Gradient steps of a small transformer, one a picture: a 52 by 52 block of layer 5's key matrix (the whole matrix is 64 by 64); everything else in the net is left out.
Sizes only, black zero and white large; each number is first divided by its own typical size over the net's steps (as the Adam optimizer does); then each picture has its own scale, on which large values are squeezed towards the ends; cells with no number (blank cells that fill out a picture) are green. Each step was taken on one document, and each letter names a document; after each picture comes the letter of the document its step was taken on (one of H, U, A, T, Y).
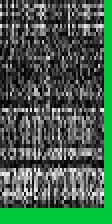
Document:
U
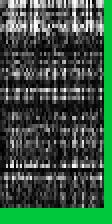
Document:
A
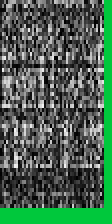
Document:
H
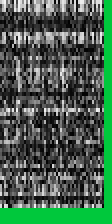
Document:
H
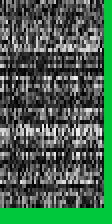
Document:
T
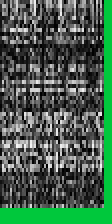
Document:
H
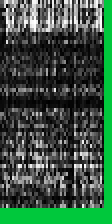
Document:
A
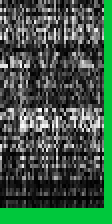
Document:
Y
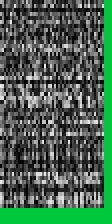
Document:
T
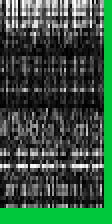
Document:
A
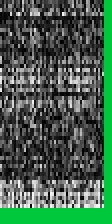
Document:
H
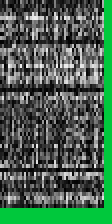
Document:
T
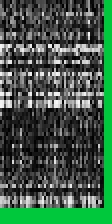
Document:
T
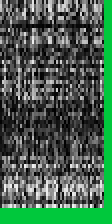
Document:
H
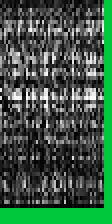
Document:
Y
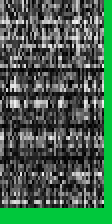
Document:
T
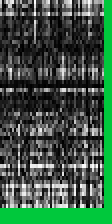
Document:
A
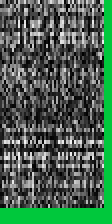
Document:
H
